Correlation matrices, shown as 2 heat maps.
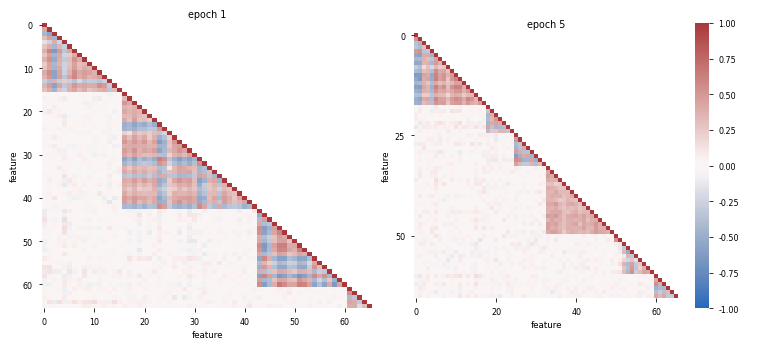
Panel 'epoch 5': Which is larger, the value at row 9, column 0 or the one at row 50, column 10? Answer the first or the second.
the second
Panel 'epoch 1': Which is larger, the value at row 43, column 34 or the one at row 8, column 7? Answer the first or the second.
the second
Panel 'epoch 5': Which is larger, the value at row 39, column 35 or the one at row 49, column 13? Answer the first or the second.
the first
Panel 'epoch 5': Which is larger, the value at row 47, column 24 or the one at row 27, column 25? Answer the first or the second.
the first
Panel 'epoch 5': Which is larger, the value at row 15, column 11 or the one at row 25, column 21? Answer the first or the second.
the first
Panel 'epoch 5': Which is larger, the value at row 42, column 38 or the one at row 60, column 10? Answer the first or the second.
the first
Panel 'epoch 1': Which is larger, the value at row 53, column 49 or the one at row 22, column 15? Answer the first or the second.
the first
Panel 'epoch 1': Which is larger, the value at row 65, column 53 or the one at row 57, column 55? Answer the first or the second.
the first
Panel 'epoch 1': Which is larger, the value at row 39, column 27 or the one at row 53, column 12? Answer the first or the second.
the first
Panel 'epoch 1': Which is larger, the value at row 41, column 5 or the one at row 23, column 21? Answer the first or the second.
the first
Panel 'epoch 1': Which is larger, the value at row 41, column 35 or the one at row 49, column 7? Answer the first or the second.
the second
